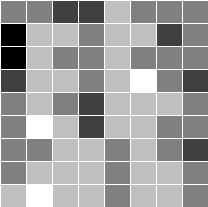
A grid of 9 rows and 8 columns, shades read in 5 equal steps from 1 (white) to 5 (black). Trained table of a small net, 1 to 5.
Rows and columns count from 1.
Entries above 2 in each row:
7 4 6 4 4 4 5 3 2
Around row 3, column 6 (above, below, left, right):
2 1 2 3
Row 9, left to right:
2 1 2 2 3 2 2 3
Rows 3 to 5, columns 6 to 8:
3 3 3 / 1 3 4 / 2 2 3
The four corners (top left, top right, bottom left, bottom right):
3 3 2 3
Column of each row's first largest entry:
3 1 1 1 4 4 8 1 5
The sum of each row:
25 23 24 21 21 20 22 19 17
